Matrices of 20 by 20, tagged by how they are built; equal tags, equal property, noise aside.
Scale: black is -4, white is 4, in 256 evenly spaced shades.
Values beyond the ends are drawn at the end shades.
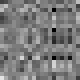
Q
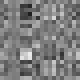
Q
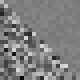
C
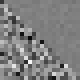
C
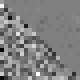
C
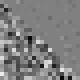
C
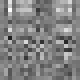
Q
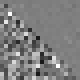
C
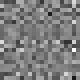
Q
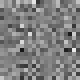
Q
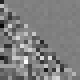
C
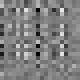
Q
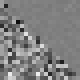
C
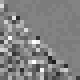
C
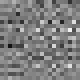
Q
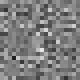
Q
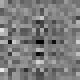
Q
